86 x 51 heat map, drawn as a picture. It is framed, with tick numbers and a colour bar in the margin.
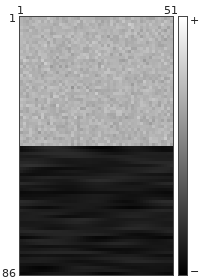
The table splits into 2 rows of 1 panel. Panel 1,1: high, fine-grained, faint in contrast. Panel 2,1: very low, streaked across, faint in contrast.
